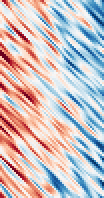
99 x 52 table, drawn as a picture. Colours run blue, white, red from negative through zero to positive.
Ninth with the lowest average: top right. Grain: diagonal, down to the right. Slope: up to the left. Histogram: bell-shaped.
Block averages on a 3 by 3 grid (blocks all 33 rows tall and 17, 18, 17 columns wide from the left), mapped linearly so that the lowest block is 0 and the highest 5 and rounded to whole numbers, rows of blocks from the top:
420
531
431
